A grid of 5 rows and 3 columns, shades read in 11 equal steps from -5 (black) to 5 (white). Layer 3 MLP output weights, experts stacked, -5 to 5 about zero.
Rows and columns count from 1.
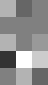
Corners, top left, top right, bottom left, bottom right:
2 0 0 -1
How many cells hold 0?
6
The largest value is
5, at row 4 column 2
